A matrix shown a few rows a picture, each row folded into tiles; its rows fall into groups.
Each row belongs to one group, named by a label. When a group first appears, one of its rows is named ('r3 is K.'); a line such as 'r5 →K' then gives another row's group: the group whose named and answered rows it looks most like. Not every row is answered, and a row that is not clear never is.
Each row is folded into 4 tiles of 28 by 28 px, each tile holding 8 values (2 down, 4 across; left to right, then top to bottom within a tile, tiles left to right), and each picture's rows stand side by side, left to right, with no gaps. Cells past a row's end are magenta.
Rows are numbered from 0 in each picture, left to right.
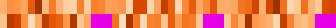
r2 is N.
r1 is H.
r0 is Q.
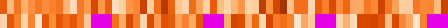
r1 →H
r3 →N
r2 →Q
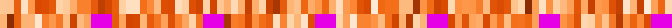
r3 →N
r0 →Q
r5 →H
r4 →H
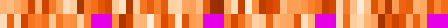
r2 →Q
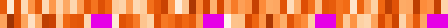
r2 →N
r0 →Q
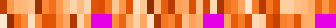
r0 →Q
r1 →Q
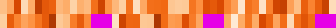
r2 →H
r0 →Q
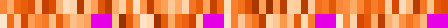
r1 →Q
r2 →N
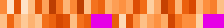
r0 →Q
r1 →H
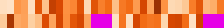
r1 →N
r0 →Q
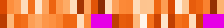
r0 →H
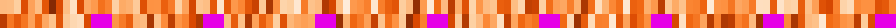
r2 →N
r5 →H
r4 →H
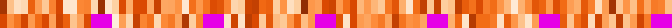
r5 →H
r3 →H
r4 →N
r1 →N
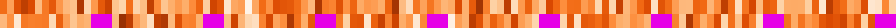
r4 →N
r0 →N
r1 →Q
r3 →H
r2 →Q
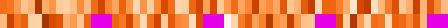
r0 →Q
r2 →N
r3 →H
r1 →H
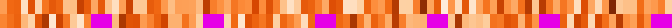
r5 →H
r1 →Q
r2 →N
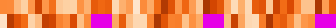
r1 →Q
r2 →Q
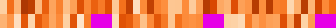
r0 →N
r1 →Q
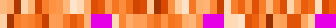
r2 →N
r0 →Q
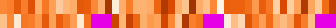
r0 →N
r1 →H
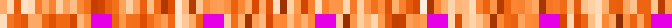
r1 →H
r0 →Q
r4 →Q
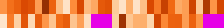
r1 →Q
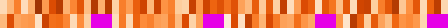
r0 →Q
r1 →N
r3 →H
